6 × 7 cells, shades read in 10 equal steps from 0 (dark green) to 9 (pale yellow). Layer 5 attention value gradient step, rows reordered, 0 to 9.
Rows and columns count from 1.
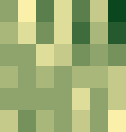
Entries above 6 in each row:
3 2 2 1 2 3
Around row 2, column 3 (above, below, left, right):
3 8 8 8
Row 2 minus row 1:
1 -1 1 0 -1 -1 1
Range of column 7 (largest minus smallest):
9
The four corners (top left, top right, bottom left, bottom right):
5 0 7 9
